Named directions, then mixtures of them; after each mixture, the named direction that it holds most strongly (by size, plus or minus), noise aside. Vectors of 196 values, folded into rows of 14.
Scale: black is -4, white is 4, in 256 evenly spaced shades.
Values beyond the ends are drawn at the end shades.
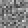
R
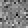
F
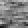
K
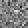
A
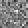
A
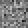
R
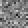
F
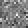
F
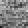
K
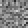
A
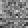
A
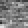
K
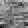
K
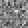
A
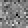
F
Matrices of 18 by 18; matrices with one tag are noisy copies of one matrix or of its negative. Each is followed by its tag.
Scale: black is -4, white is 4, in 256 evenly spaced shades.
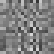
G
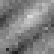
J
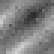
J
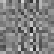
G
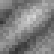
J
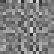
G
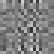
G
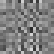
G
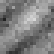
J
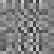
G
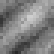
J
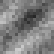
J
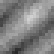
J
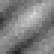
J
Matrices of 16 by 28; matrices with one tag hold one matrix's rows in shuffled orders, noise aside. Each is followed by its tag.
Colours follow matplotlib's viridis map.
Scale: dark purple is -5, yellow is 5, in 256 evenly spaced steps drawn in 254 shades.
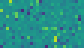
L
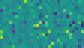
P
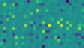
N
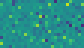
P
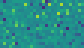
N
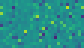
P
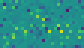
N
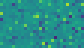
P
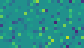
P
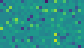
L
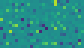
L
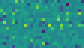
N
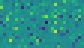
L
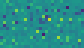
N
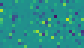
P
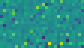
N
